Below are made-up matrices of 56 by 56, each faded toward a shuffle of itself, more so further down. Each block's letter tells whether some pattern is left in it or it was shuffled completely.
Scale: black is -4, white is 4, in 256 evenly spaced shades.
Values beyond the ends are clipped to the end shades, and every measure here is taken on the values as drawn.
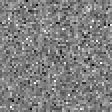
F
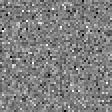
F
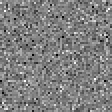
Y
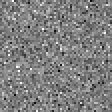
F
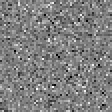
Y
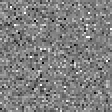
Y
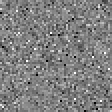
F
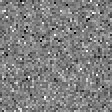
F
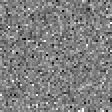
F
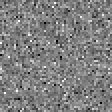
Y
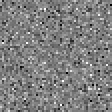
F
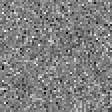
F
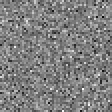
F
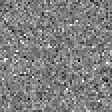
F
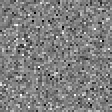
F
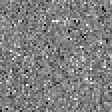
F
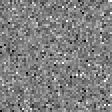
Y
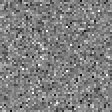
F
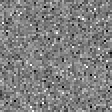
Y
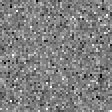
F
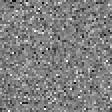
Y
